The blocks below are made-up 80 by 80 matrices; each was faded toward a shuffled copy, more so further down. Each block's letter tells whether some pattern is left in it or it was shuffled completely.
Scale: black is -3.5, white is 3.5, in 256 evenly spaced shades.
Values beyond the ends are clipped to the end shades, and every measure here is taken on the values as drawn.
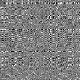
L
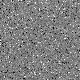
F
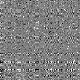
L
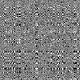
L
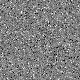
F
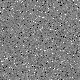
F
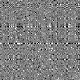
L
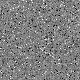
F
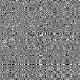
L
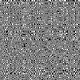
L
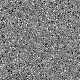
F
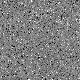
F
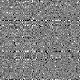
L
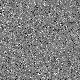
F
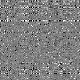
L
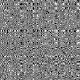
L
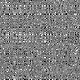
L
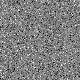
F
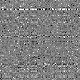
L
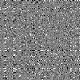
L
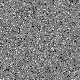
F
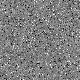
F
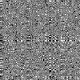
L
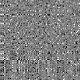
L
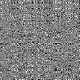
L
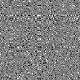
L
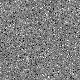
F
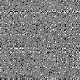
L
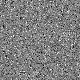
F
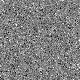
F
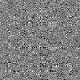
L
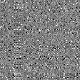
L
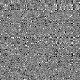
L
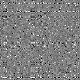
L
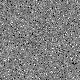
F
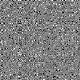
L
